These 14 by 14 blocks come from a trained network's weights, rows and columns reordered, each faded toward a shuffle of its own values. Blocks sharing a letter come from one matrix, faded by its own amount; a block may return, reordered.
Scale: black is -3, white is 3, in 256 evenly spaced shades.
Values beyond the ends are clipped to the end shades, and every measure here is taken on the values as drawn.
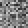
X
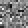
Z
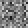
X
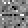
Z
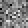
Z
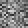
X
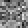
X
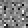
Z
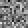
Z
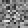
X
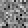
Z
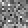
Z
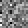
X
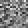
X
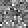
Z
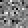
Z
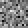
Z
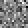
Z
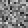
Z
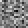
X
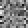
X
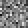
Z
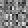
X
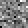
Z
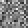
X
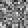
X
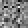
X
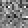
Z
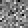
Z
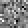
Z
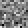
Z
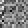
X
